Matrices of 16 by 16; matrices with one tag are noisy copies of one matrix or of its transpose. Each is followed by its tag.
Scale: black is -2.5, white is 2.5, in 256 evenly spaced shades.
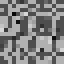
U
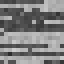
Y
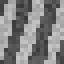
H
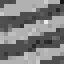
H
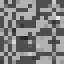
U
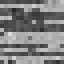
Y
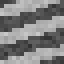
H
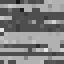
Y
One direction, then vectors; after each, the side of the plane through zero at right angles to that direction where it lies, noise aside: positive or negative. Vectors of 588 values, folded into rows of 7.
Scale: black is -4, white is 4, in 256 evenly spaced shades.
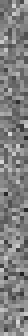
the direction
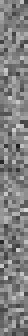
negative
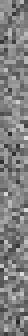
negative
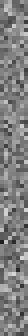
negative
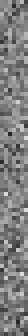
negative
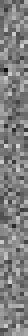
positive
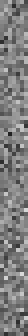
negative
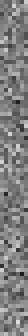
positive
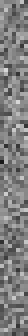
negative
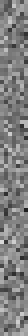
positive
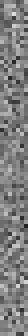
positive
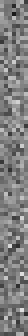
negative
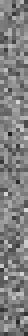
negative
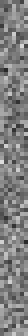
positive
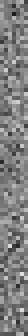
negative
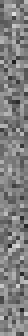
positive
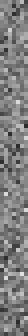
negative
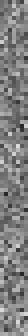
positive
